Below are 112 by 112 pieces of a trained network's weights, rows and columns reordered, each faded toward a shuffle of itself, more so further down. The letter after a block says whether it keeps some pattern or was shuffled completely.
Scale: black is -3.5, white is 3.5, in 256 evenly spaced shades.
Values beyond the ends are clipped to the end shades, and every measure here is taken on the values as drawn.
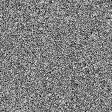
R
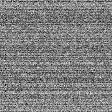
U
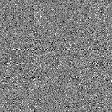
U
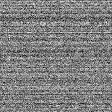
U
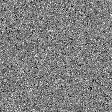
R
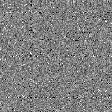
U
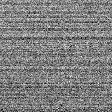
U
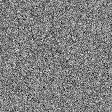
R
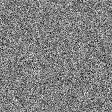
R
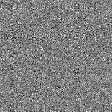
U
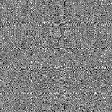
U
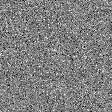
R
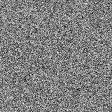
R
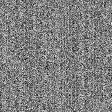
U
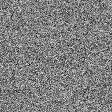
R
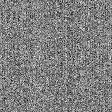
U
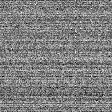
U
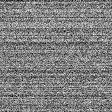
U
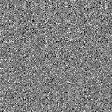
U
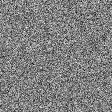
R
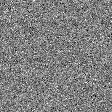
R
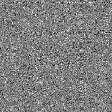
U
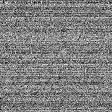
U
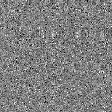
U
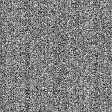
U
